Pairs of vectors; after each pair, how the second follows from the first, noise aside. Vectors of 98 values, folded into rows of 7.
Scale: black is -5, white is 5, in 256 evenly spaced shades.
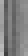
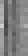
wrapped around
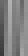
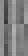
wrapped around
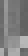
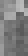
wrapped around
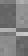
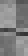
negated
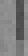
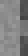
wrapped around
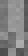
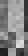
scaled up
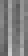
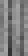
negated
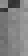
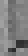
wrapped around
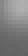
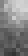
scaled up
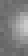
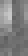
wrapped around
